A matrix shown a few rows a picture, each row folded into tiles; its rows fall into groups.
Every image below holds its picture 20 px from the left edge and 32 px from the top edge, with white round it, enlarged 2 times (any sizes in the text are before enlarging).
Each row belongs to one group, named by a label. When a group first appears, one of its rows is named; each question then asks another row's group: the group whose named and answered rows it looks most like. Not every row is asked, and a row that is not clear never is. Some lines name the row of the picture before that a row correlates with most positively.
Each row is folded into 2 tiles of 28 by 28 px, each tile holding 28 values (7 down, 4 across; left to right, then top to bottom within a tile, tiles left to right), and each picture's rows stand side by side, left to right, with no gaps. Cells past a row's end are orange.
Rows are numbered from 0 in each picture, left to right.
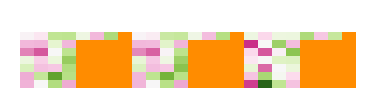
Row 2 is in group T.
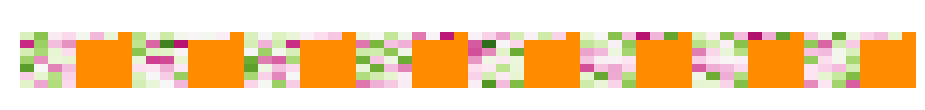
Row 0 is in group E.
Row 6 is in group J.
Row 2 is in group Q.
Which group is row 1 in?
Q
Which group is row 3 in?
E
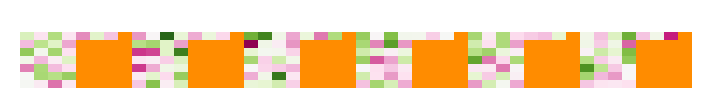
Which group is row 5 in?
Q
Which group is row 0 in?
E
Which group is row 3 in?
Q
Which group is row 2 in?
E
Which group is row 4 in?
Q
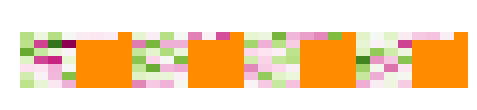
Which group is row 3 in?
Q
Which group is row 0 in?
Q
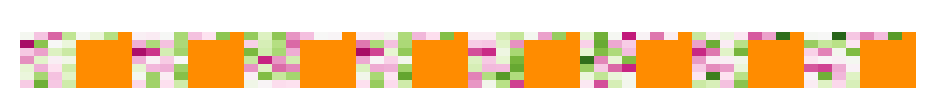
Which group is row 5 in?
E
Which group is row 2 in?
E
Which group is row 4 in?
T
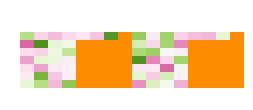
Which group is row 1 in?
Q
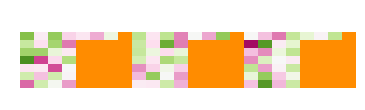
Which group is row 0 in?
Q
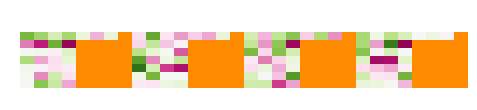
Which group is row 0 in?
Q
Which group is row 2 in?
Q
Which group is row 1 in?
E
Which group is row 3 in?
Q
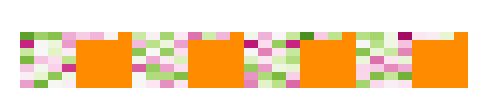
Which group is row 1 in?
E
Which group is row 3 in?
E
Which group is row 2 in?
T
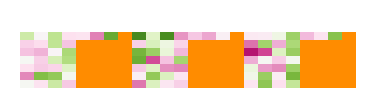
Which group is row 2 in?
J
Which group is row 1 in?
E
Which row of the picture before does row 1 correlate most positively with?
0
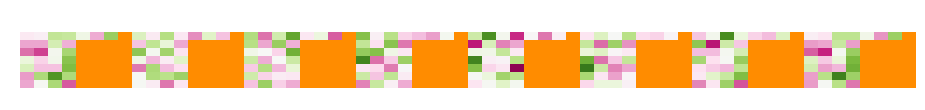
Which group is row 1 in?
E
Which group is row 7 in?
T
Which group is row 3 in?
Q
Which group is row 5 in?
Q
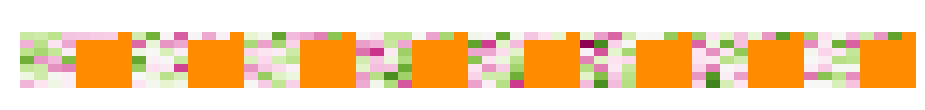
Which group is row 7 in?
T
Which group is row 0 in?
E
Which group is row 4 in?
T
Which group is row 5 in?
J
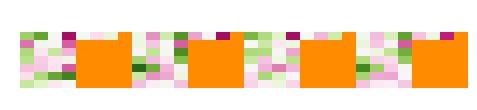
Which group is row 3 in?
Q
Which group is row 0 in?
E
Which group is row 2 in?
E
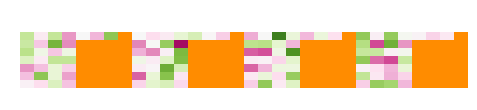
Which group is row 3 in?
Q
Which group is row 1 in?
T
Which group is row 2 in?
J
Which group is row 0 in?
T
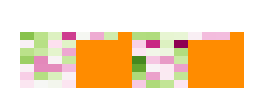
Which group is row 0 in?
E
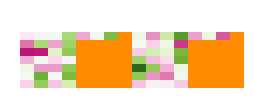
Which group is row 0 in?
J
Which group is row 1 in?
Q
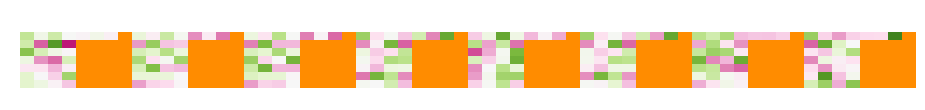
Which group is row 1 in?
E
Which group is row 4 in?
T
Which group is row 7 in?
J
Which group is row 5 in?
T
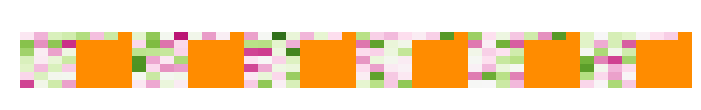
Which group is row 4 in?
T
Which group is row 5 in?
Q
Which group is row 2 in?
J
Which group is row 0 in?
T
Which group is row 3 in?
J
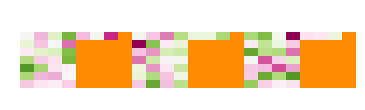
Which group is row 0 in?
Q
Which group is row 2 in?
E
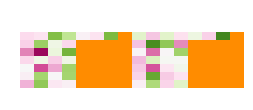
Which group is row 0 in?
J
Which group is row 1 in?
J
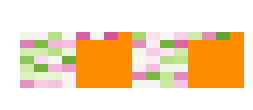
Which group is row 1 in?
T
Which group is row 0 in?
E
